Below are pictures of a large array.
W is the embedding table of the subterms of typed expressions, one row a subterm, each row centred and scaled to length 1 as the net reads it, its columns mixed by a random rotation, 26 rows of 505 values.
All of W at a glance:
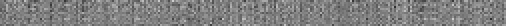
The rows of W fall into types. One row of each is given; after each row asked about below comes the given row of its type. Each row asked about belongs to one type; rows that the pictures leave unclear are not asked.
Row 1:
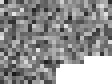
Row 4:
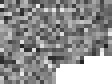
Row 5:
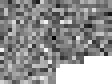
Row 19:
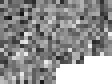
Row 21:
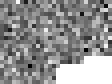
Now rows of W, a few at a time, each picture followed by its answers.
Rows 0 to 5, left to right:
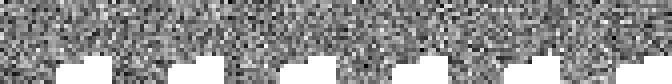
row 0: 1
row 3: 21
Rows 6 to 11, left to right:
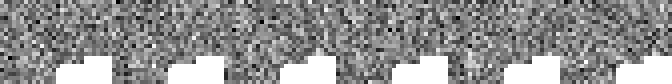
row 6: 5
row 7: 1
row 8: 21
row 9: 4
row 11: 1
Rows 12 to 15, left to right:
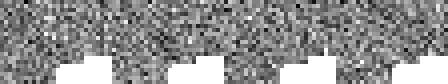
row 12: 19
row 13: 5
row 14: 4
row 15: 1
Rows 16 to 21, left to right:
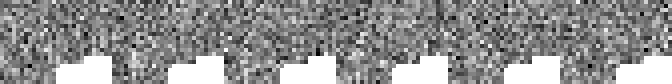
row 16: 21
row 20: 5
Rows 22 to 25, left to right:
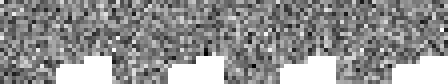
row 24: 21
